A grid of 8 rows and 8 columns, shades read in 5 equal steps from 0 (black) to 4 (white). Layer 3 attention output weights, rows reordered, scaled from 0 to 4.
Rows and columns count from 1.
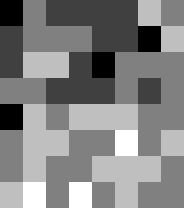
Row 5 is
0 3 2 3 3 3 2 2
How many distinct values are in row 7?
2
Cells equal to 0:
4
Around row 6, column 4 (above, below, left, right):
3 2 3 2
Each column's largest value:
3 4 3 4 3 4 3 3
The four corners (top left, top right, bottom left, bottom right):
0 2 3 2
